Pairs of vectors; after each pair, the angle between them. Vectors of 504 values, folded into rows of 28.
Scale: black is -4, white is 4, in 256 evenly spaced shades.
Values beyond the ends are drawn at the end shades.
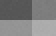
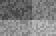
nearly parallel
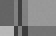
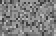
orthogonal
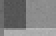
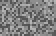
orthogonal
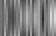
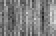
nearly parallel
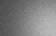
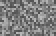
orthogonal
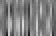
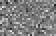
orthogonal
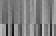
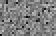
orthogonal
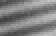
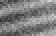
nearly parallel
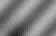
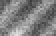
nearly opposite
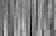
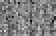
partly aligned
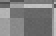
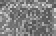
partly aligned
